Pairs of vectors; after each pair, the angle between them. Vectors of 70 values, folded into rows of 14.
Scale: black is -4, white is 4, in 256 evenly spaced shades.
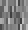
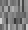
partly aligned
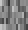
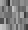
nearly parallel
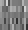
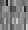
nearly opposite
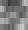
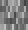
partly opposed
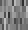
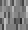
nearly parallel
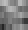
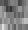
nearly opposite
